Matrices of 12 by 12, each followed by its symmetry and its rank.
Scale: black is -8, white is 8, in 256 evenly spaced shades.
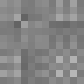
symmetric, rank two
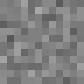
antisymmetric, full rank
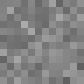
symmetric, full rank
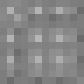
symmetric, rank two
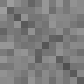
symmetric, full rank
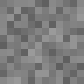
symmetric, full rank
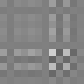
symmetric, rank one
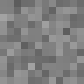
antisymmetric, full rank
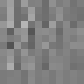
neither, rank two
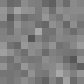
antisymmetric, full rank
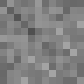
symmetric, full rank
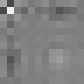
symmetric, rank two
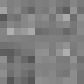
neither, rank two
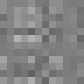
neither, rank two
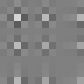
symmetric, rank one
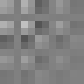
symmetric, rank one
